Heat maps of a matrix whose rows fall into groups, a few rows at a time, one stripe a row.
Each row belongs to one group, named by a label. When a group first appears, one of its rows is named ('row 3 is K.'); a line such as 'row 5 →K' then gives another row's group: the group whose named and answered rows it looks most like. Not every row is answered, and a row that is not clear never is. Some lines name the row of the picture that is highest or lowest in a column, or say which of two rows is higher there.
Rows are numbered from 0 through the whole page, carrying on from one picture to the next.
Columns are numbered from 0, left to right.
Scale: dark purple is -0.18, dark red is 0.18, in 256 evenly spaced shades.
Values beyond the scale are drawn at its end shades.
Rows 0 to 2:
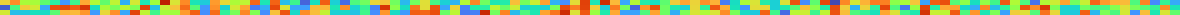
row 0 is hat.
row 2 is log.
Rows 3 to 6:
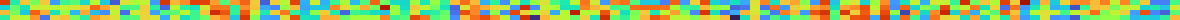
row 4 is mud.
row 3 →hat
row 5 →hat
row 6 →mud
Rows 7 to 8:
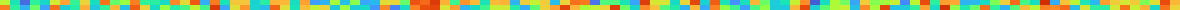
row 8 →log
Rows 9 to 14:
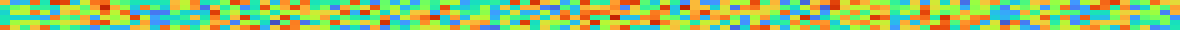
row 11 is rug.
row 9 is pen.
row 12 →log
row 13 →mud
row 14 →hat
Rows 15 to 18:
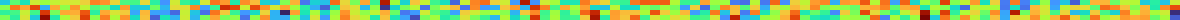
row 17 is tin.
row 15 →mud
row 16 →pen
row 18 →tin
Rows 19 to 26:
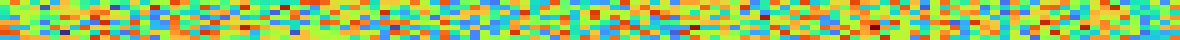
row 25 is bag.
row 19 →bag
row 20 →mud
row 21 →mud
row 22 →rug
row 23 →bag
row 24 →pen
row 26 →rug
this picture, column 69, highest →24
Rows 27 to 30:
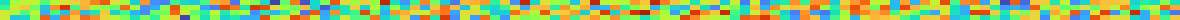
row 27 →mud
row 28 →pen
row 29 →bag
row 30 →rug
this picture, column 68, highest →30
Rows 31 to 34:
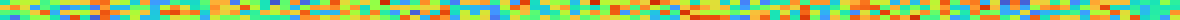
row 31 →mud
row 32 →bag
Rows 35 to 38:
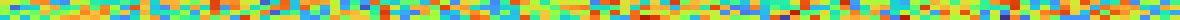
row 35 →hat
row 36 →log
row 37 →tin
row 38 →mud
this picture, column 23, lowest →38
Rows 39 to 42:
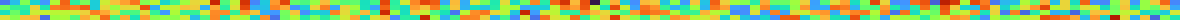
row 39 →log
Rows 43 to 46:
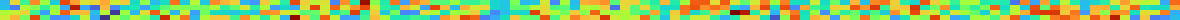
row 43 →rug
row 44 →bag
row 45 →tin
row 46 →hat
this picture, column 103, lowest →43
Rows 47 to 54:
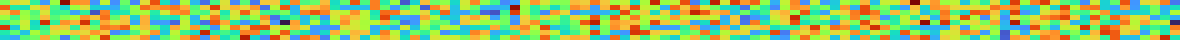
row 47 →tin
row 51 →tin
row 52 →pen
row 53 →mud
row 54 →log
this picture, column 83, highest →52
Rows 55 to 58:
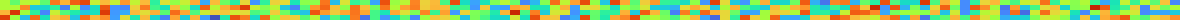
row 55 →log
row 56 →bag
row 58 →pen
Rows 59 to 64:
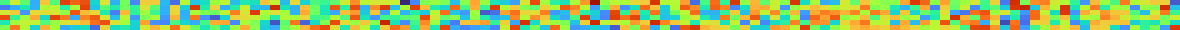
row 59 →tin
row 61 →pen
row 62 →pen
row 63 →mud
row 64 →bag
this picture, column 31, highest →64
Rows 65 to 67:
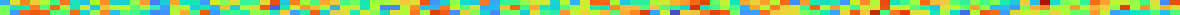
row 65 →rug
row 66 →pen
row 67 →bag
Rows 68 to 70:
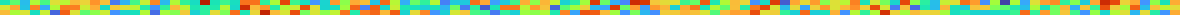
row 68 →mud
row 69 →pen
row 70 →rug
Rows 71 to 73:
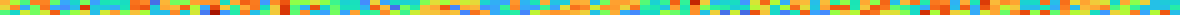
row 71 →hat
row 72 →hat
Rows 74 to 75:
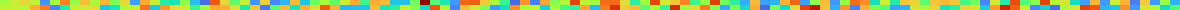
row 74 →tin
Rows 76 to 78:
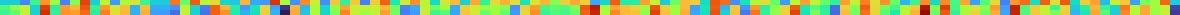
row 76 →log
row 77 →tin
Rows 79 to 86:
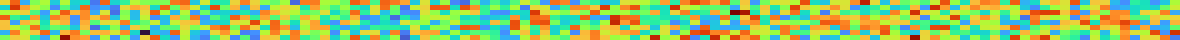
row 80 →hat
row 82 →pen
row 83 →pen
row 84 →hat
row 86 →tin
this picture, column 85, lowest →80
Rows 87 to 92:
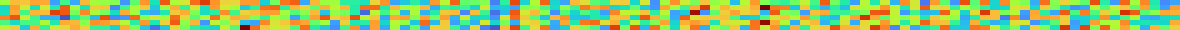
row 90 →bag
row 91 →rug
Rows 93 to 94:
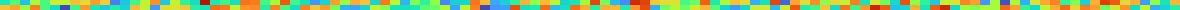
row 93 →mud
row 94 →hat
